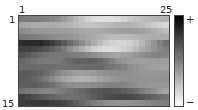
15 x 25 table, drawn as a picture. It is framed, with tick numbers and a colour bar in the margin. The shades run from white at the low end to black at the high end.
Histogram: bell-shaped. Mirror symmetry: none. Slope: up to the bottom left. Grain: streaks across.
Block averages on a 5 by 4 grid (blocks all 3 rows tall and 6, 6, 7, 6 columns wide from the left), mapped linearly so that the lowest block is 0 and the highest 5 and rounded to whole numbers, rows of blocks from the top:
2 1 0 1
5 3 0 2
4 4 3 2
4 2 2 2
5 4 4 3
